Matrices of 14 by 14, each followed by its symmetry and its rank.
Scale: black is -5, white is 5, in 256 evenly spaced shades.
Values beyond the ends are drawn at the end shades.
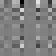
neither, rank one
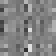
neither, rank three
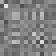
symmetric, rank three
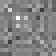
symmetric, rank three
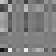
neither, rank one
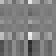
neither, rank one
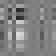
neither, rank one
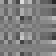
neither, rank one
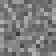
neither, full rank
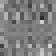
neither, rank three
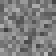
neither, full rank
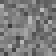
neither, full rank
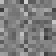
neither, rank three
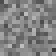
neither, full rank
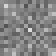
symmetric, rank three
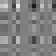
neither, rank one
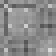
symmetric, rank three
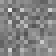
symmetric, rank three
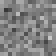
neither, full rank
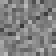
neither, full rank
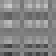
neither, rank one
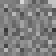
neither, rank three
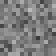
neither, full rank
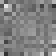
symmetric, rank three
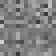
neither, rank three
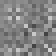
symmetric, rank three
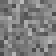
neither, full rank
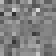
neither, rank three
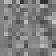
neither, rank three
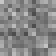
symmetric, rank three
